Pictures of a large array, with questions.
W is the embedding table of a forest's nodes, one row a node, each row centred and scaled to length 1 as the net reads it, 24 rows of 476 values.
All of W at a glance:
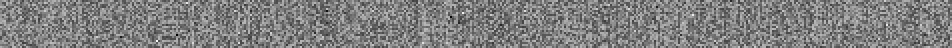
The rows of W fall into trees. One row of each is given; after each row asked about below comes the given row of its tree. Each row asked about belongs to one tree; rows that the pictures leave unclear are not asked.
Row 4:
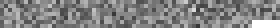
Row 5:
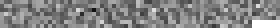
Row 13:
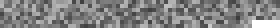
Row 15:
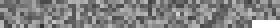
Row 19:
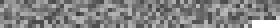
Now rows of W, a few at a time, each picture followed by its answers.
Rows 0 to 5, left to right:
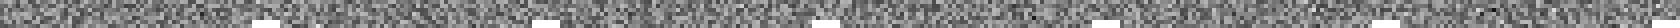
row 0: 4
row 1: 5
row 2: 13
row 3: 15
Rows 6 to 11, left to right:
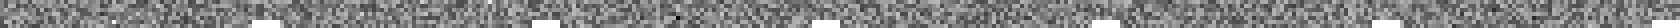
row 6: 4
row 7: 15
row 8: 4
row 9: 4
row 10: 15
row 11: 15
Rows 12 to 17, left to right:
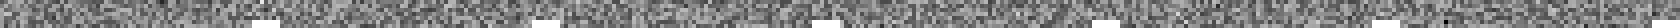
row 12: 19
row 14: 19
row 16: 13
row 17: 5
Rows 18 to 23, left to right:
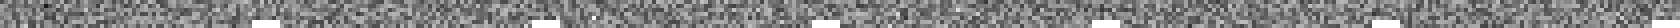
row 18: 19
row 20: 15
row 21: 4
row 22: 5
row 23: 13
